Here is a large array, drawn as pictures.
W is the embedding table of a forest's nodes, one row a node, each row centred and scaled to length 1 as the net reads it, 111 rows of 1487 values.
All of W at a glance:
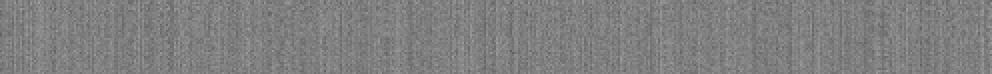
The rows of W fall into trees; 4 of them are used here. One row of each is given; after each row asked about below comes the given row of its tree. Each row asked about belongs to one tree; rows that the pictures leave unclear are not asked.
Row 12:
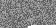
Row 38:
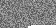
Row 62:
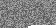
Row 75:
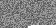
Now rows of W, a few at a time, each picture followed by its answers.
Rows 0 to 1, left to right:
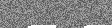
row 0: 12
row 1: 62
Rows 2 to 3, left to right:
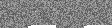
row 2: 62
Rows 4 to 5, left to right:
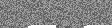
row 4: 62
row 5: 62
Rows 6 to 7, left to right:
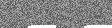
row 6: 12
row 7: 62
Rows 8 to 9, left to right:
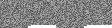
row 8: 75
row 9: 12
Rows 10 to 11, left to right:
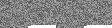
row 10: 38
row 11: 75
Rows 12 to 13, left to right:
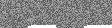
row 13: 12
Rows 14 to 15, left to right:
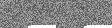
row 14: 12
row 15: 75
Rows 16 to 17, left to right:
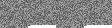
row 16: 62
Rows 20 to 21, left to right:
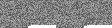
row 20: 75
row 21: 75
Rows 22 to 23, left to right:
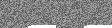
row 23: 75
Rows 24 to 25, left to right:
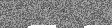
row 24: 75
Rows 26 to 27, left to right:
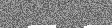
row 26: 12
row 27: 38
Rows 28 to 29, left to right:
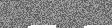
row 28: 75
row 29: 12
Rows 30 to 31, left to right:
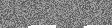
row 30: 62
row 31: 12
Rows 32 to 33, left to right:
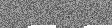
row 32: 12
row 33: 62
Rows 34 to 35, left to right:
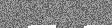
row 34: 12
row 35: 75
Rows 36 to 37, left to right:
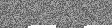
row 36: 75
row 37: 75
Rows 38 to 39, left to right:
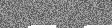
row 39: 12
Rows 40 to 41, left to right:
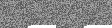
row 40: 75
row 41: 75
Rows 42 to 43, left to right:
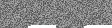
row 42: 75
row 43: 62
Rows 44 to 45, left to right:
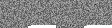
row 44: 62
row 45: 75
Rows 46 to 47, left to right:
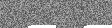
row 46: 62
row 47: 75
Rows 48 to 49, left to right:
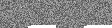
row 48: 38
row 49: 75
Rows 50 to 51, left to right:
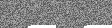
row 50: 75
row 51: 75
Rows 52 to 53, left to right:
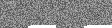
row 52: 75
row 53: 38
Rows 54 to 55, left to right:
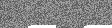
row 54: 62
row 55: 75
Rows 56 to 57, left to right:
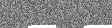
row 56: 12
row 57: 12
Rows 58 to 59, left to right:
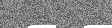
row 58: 62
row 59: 62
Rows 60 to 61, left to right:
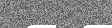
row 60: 75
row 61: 62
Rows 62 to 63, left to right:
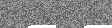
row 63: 62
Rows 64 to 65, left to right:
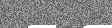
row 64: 62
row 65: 62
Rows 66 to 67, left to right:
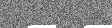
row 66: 12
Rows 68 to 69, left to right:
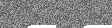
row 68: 75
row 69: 62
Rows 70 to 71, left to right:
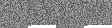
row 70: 12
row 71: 38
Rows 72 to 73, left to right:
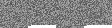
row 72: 12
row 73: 62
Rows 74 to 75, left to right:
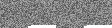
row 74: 62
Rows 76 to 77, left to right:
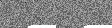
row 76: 75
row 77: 62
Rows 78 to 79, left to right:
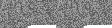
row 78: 12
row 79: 12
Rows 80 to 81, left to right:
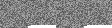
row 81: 62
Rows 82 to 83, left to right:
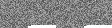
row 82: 12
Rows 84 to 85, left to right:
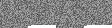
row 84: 38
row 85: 75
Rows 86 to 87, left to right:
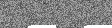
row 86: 75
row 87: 62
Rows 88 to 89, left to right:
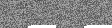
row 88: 75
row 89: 62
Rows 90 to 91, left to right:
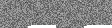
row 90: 12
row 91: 62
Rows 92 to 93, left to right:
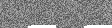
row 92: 38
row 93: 62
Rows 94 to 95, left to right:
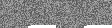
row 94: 62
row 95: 75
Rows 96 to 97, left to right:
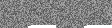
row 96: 62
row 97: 62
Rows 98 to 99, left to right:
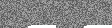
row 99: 75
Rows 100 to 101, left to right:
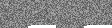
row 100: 62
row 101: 12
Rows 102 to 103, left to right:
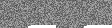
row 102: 62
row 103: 75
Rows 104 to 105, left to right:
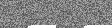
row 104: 75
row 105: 62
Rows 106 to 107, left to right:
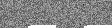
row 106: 62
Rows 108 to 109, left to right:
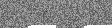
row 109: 12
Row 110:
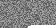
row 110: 75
